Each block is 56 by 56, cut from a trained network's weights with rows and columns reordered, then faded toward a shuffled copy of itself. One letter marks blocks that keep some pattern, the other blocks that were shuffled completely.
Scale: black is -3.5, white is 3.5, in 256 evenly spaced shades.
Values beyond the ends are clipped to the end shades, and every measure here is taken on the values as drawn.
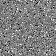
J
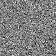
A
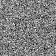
A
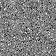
J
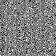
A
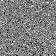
J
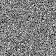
J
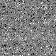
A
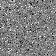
J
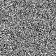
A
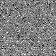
A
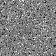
J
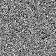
J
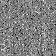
A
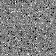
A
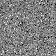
J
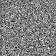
A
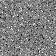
J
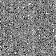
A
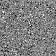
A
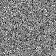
J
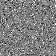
J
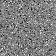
J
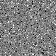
J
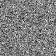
J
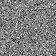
J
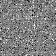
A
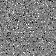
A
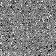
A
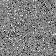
J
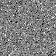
J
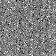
A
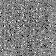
A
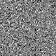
A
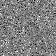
J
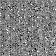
A
